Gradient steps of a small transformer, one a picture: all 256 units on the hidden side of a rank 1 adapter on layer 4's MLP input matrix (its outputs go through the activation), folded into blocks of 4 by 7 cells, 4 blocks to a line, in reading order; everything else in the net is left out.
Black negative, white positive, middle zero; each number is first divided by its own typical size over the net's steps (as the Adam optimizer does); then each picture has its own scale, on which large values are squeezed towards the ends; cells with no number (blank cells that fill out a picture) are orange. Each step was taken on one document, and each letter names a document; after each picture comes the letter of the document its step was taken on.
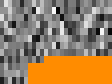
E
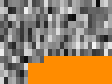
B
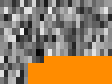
B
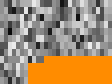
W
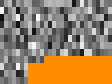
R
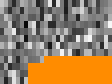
R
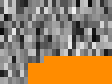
B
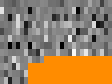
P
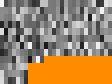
W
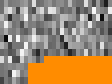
E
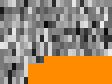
R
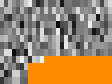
W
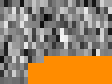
E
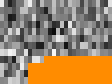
W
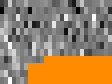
P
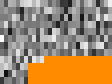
W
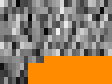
B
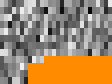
W
